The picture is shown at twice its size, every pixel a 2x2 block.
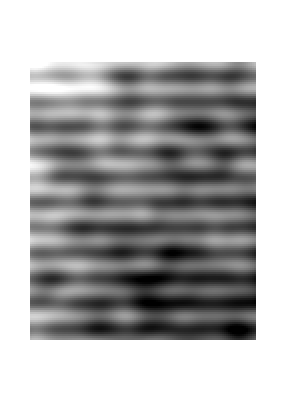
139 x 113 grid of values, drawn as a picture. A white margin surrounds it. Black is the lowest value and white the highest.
Values rise toward the top left. The ninth with the highest average is the top left. Horizontal stripes repeat 11 times down the table.
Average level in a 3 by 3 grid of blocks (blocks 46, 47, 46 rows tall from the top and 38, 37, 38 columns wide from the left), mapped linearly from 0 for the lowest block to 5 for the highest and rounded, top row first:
532 | 322 | 200
